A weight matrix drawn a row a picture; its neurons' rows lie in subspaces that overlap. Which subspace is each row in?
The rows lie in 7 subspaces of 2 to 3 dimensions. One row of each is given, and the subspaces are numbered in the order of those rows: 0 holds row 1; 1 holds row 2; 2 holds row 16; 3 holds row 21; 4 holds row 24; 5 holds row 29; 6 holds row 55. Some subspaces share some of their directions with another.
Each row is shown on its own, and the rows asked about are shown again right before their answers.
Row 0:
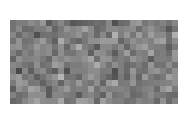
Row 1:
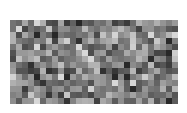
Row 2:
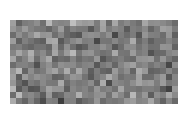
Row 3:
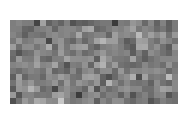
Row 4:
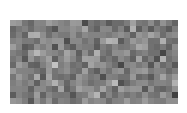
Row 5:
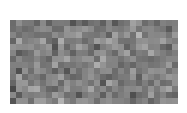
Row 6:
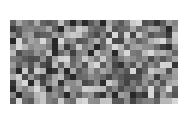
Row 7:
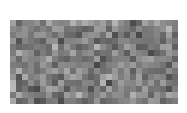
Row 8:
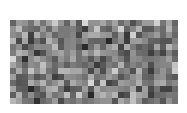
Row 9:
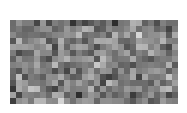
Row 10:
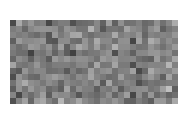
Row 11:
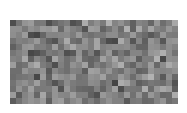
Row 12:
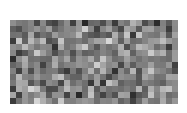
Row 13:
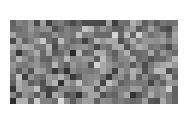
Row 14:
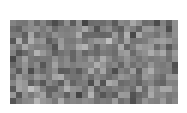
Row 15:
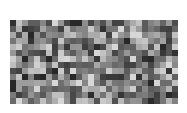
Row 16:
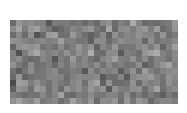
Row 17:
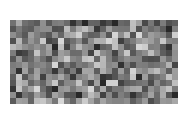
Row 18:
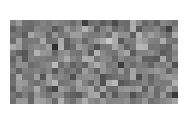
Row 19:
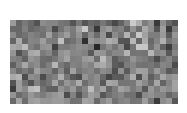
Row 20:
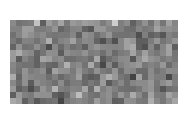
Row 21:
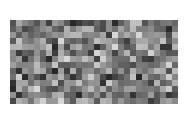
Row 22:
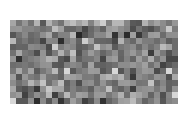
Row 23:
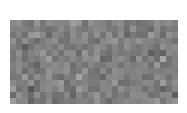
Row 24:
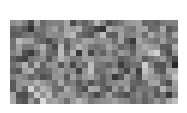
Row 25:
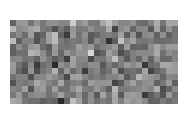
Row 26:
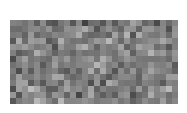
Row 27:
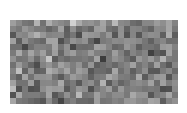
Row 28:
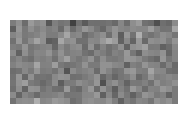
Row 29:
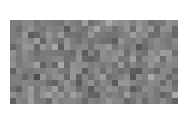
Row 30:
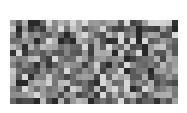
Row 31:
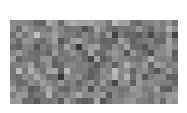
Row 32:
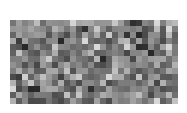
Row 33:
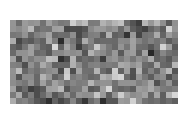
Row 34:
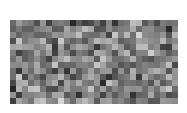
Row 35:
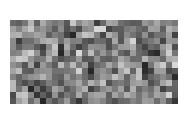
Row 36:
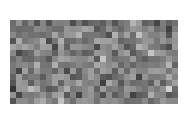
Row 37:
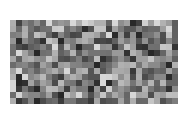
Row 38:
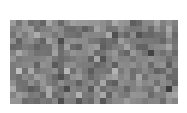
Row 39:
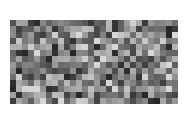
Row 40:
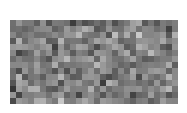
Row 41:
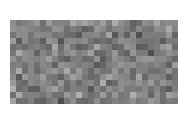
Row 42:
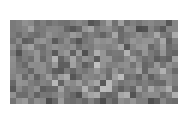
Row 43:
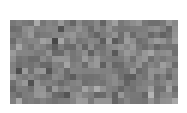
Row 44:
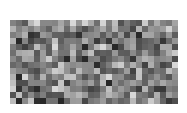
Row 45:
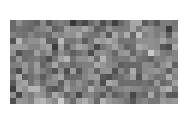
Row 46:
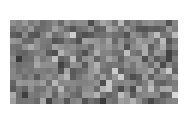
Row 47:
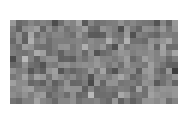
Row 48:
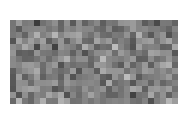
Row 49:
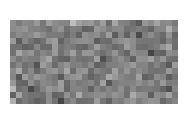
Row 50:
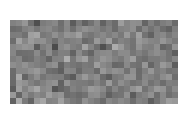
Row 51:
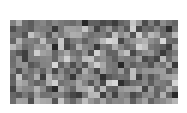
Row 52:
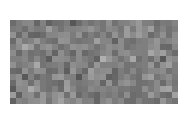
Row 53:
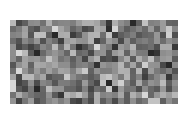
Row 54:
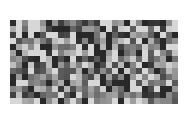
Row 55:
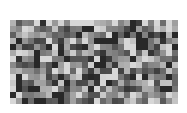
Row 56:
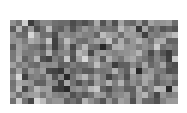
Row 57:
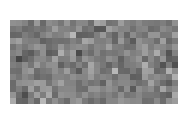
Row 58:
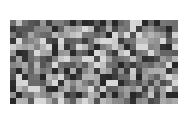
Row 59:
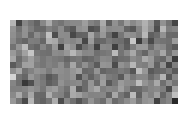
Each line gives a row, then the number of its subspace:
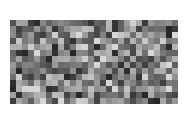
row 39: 2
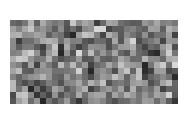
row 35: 4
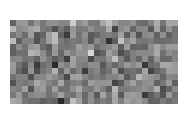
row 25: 2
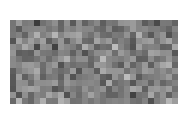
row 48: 0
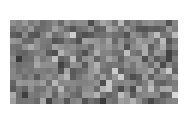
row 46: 4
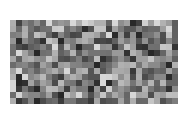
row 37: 2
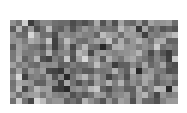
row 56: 0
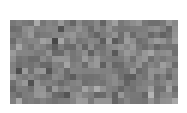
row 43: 6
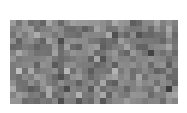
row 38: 0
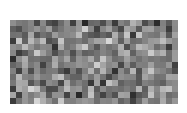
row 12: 3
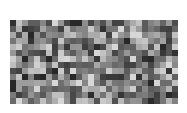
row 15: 3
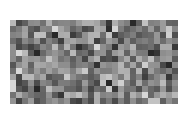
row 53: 2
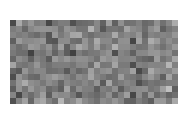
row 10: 1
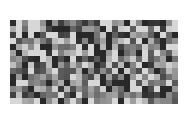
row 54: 2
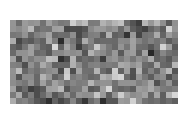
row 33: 4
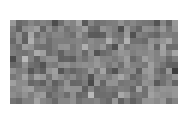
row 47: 3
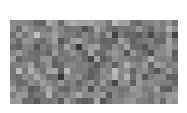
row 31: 0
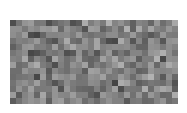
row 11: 1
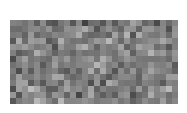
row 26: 3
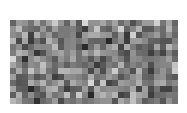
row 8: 3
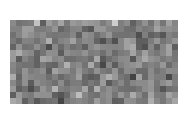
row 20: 6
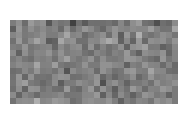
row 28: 2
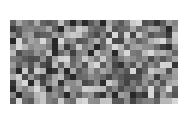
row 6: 6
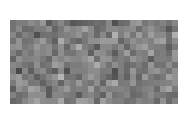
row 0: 0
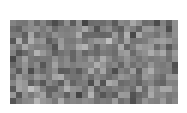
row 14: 3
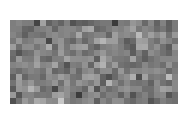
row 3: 6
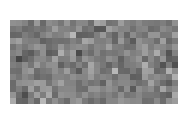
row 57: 4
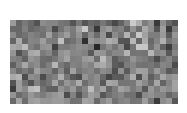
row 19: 1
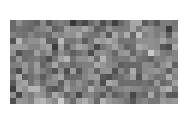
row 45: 4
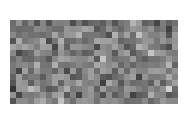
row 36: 0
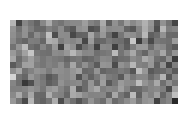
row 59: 1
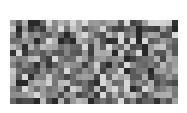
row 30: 2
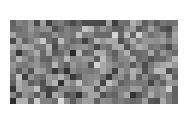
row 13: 4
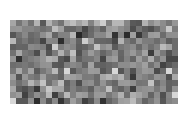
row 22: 4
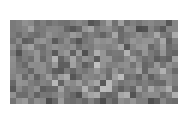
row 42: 4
